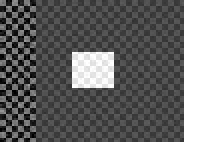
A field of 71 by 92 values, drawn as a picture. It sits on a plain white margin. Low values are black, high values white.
Seam: vertical, 20% of the way across, the right part calmer. Odd patch: higher, in the centre. Average level on the scale: 30%. Ninth with the highest average: centre.
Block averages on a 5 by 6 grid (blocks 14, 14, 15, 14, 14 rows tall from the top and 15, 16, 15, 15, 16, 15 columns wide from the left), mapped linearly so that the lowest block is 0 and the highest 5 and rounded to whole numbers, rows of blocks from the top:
0 0 0 0 0 0
0 0 1 1 0 0
0 0 5 5 0 0
0 0 0 0 0 0
0 0 0 0 0 0
